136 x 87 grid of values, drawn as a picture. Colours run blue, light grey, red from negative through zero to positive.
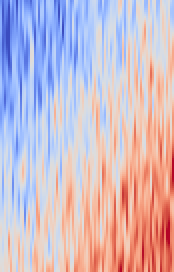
The histogram is bell-shaped. The top left is the ninth with the lowest average. The halves do not mirror each other. There is an overall slope up to the bottom right. The grain runs up and down.
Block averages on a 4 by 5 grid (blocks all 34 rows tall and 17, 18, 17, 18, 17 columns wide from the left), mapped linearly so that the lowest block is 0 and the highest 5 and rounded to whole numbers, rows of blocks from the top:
00122 | 11233 | 22344 | 23445
